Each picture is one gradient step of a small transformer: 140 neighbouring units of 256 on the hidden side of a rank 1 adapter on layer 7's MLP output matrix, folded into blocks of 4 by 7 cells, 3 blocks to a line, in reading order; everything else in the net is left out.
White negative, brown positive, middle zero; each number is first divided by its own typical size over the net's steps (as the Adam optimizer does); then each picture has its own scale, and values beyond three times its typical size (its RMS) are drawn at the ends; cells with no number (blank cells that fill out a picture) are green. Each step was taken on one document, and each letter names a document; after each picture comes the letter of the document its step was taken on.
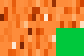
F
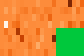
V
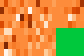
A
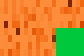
V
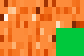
F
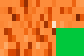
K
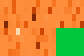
V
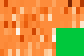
V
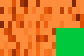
K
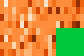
F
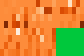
V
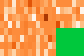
F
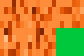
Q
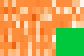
F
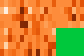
A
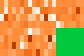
F
